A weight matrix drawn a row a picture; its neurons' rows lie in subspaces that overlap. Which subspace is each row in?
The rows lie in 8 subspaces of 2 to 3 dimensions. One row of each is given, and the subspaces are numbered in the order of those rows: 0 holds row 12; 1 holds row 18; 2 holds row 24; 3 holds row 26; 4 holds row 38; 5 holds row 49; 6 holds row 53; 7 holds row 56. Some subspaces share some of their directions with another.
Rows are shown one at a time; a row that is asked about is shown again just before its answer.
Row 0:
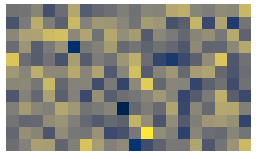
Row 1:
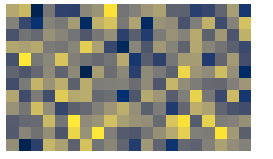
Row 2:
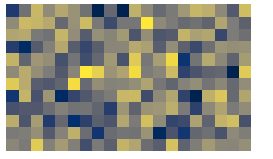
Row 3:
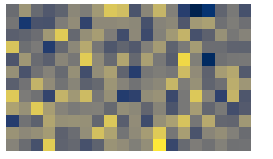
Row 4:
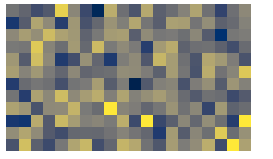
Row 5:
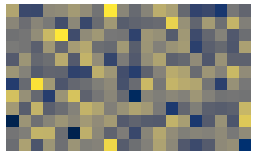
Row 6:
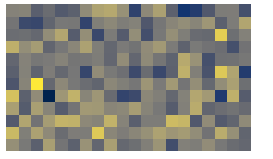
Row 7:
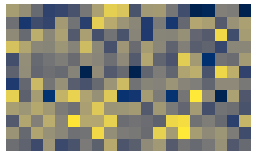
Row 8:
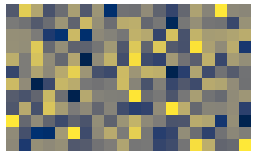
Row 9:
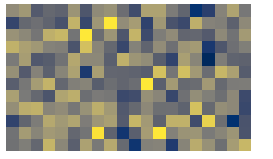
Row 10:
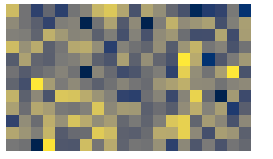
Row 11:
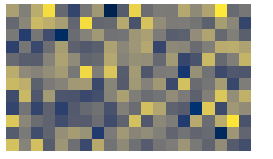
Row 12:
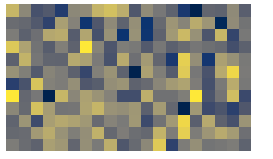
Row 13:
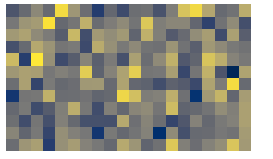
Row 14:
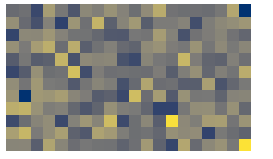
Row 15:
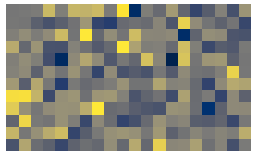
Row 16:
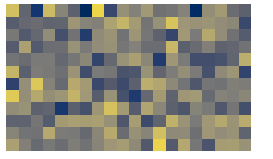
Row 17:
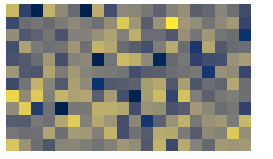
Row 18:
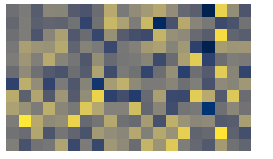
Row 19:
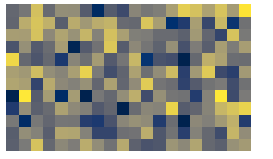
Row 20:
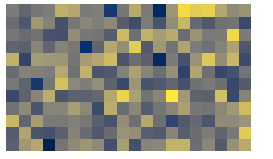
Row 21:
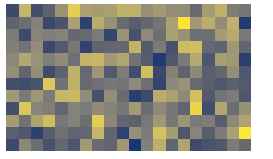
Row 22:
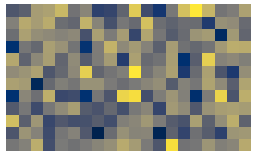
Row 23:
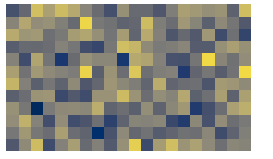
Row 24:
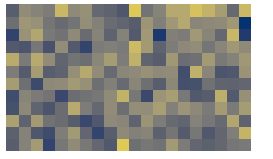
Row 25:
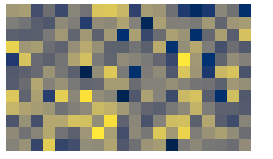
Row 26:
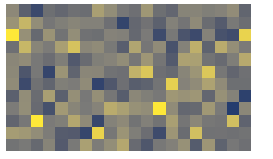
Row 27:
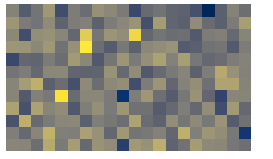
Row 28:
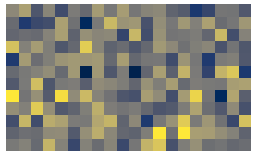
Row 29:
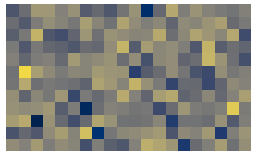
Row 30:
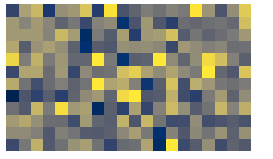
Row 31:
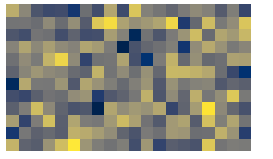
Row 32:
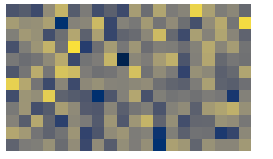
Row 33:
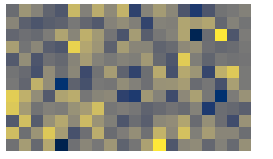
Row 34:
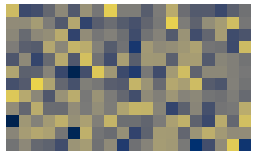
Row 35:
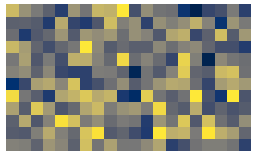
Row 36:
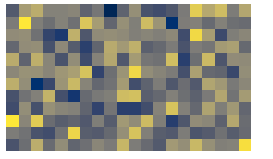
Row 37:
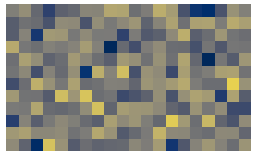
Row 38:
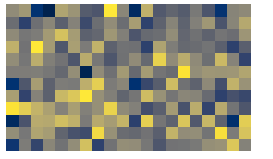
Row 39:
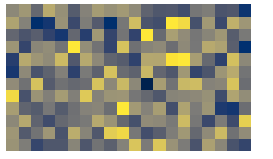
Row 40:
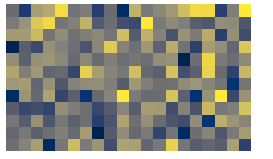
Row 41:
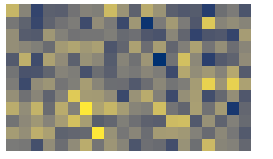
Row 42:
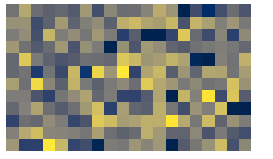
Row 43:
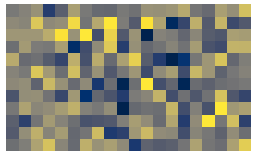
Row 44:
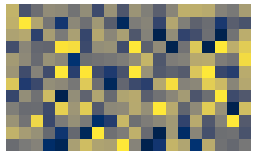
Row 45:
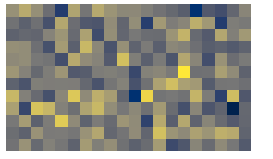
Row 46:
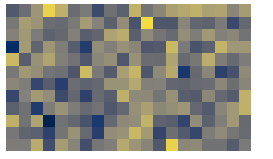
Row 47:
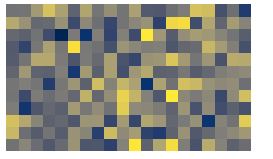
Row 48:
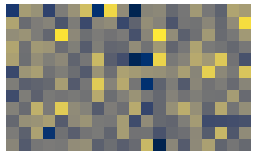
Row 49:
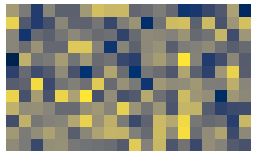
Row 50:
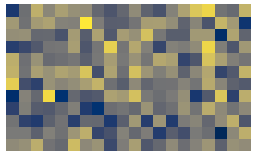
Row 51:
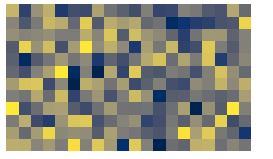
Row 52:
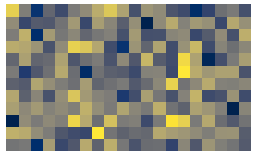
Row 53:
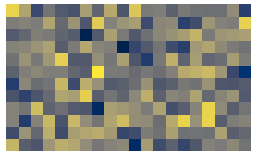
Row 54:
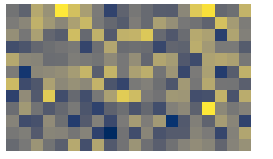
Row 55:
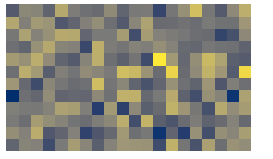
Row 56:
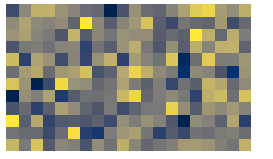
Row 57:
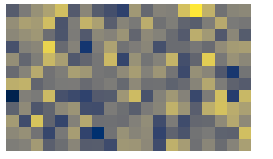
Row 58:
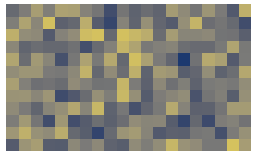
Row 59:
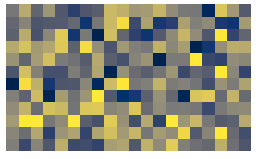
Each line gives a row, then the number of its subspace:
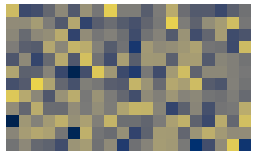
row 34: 7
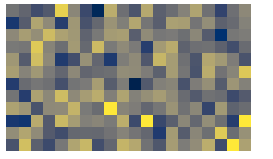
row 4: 4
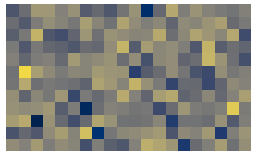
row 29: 3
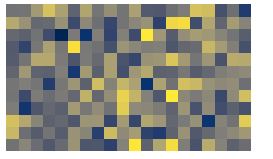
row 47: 5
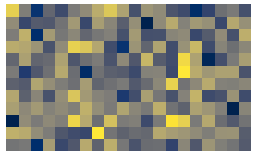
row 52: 3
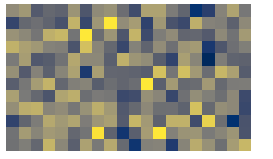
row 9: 5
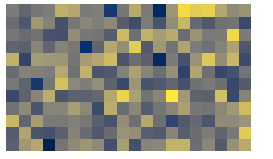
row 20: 2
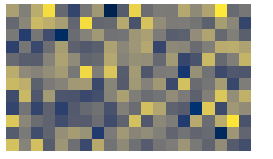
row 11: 4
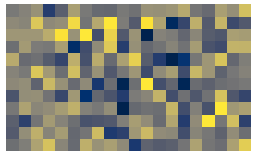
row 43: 5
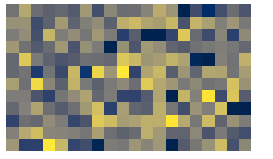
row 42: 2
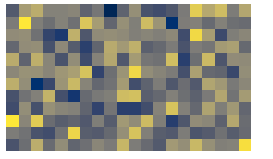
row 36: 7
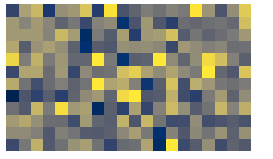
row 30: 4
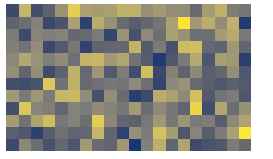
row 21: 2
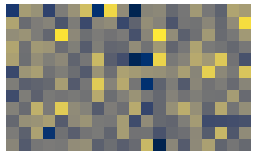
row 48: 4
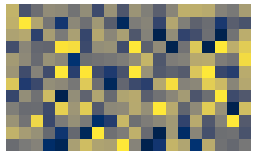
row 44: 3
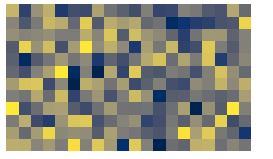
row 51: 2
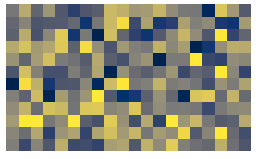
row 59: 1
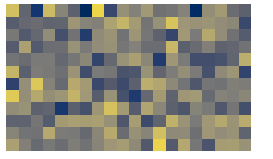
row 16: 4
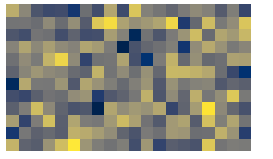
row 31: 6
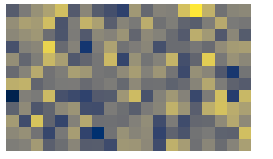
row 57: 0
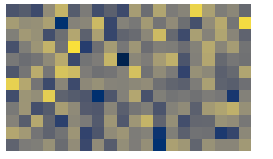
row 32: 0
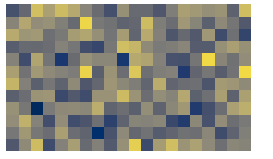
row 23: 6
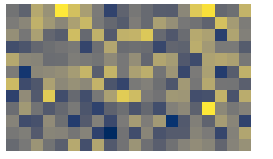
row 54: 1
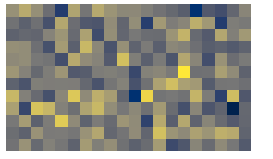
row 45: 0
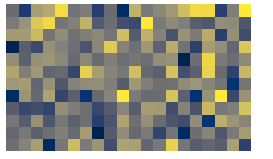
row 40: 7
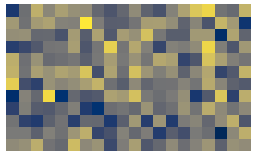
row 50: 1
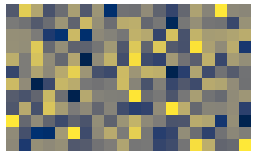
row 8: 7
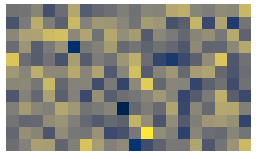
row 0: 5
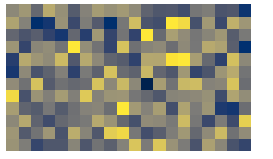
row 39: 5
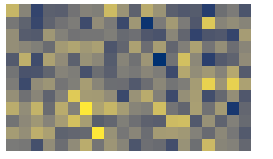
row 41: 3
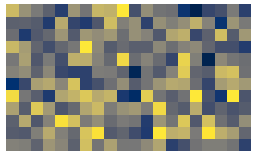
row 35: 0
